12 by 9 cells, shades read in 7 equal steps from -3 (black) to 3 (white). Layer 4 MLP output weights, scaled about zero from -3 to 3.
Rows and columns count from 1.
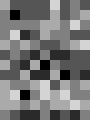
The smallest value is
-3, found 4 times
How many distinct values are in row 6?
3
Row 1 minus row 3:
1 -1 -1 -1 -2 1 -1 -2 -1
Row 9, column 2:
0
